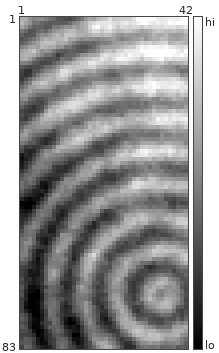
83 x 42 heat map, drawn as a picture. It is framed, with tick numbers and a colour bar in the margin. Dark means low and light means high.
There are no lone odd cells. The halves do not mirror each other. No single row or column stands out from its neighbours. The field climbs toward the top right. Rings spread out from the bottom right. The ninth with the highest average is the top right.
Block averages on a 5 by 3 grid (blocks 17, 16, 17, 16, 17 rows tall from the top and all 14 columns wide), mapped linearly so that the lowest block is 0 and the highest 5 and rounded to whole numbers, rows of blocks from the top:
3 4 5 | 2 3 4 | 1 2 3 | 1 2 2 | 0 2 2
